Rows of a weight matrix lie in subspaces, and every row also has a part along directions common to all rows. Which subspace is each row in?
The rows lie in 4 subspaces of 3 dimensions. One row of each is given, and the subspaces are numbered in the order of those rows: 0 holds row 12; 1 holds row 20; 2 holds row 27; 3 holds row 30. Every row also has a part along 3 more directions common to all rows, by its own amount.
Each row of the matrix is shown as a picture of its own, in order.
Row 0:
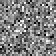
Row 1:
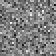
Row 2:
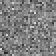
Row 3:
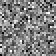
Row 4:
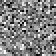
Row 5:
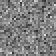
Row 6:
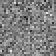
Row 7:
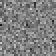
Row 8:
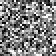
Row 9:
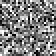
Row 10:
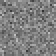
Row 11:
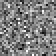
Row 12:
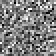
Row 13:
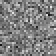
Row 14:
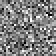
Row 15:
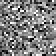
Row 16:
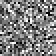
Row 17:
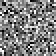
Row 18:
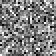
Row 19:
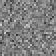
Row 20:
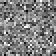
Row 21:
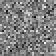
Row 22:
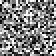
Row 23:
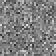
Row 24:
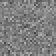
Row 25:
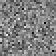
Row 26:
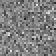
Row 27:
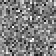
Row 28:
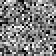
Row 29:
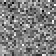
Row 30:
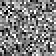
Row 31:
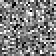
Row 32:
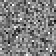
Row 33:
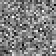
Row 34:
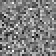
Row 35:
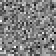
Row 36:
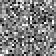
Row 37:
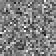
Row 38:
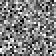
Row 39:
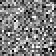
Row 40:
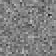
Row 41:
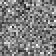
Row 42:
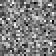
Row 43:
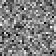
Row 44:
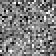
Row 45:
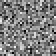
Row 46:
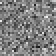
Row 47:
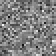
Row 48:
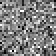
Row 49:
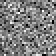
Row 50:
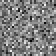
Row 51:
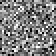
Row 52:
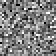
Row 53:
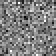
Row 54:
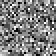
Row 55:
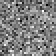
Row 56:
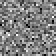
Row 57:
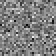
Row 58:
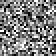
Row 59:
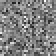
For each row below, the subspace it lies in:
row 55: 0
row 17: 3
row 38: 3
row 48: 1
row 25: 0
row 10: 3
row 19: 2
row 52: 0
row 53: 0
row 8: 1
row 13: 2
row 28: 2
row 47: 1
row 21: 3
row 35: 1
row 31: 3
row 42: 1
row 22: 3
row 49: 2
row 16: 2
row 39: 1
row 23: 2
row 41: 2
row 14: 2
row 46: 1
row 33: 1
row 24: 1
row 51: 1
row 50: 2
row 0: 3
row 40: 2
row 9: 3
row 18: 3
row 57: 0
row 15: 2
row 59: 0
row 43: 2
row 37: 0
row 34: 0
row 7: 1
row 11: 0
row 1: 3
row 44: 0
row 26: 0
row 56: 0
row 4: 1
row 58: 2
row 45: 1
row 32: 3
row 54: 3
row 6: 0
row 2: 3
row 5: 2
